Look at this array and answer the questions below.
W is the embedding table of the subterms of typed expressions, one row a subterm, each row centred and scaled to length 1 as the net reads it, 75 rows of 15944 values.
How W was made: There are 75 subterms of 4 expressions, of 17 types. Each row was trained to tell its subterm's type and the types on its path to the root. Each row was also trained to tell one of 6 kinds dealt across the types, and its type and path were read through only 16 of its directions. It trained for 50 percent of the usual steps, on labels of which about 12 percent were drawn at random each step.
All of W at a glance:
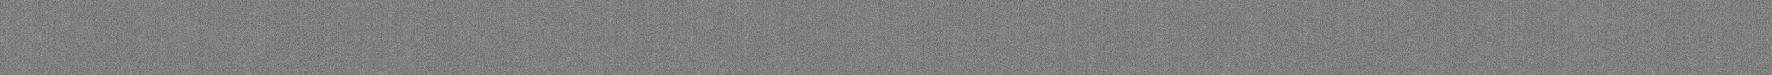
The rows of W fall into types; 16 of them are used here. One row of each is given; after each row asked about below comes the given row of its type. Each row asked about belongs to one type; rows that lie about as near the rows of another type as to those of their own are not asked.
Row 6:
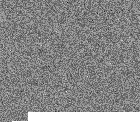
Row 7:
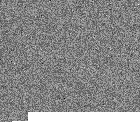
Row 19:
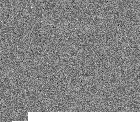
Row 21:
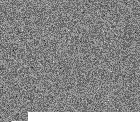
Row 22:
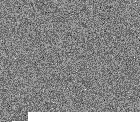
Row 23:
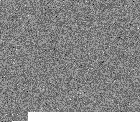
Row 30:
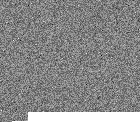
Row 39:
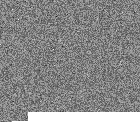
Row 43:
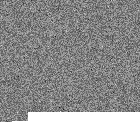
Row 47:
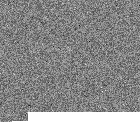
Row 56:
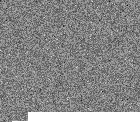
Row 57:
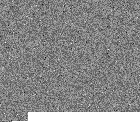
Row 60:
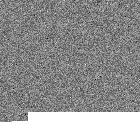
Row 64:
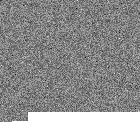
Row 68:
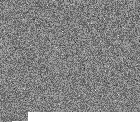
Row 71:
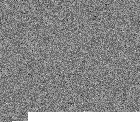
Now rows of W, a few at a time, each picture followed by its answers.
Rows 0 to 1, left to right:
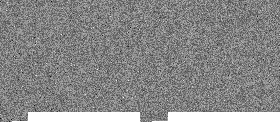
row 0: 57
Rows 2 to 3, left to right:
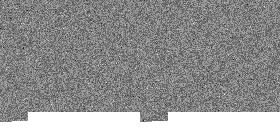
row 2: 23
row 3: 22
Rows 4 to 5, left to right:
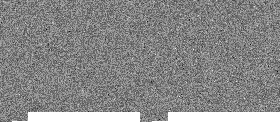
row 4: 56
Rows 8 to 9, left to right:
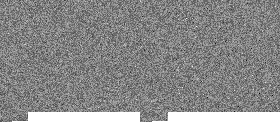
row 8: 68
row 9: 57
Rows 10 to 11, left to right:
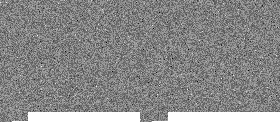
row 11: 30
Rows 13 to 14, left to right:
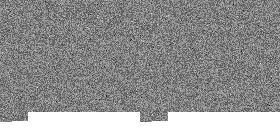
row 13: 47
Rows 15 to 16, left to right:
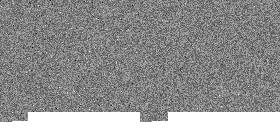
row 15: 57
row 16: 23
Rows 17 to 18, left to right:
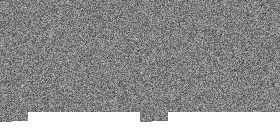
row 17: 30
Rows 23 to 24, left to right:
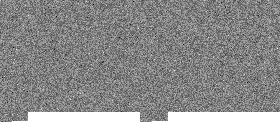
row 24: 6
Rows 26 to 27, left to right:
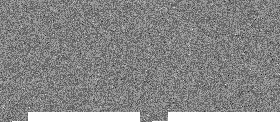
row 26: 64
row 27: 56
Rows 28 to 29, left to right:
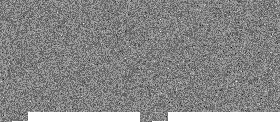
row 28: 22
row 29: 64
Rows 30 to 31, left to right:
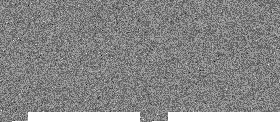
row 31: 60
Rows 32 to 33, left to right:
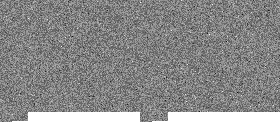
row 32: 71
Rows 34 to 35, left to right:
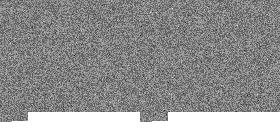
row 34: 47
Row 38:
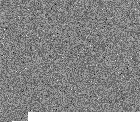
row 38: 6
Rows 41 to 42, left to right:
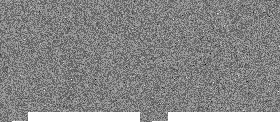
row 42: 7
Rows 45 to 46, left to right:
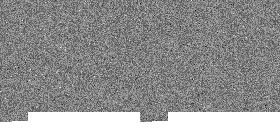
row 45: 21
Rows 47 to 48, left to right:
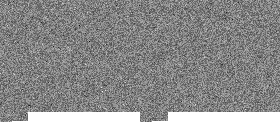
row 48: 23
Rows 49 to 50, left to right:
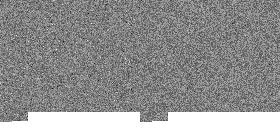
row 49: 6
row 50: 64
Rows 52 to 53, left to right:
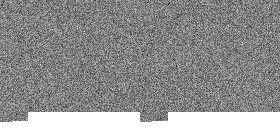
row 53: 47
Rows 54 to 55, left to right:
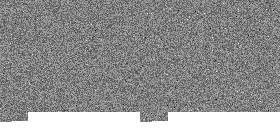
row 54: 47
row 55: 60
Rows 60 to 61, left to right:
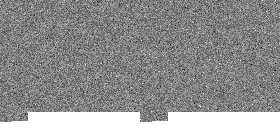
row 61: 68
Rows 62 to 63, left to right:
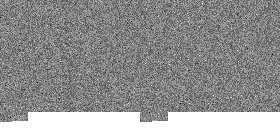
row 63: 21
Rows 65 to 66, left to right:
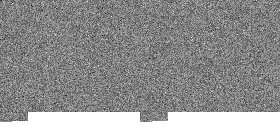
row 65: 43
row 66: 7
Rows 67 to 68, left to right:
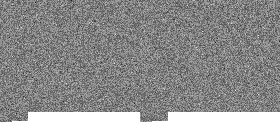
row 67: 56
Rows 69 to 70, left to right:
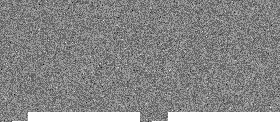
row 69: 57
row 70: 23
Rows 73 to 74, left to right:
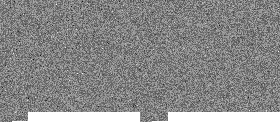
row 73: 71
